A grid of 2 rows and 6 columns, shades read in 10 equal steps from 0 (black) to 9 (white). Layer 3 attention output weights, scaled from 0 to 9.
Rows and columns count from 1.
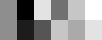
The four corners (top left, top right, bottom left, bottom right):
5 9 5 8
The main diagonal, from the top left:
5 1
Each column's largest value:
5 1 8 7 7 9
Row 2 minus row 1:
0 1 -5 3 -1 -1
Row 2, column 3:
3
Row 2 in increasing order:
1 3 5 6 7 8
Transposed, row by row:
5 5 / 0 1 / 8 3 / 4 7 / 7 6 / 9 8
